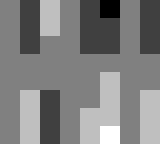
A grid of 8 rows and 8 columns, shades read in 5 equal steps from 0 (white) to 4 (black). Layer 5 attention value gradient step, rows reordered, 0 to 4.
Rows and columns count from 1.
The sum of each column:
16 16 17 16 17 15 16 16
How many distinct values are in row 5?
2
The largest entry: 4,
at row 1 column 6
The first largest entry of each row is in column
6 2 2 1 1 3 3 3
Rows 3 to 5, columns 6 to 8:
3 2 3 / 2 2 2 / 1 2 2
